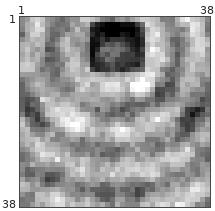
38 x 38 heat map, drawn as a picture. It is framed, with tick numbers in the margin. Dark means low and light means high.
Rings: centred on the top middle. Odd patch: lower, in the top middle. Ninth with the lowest average: top middle. Average level on the scale: 60%. Grain: blotchy.
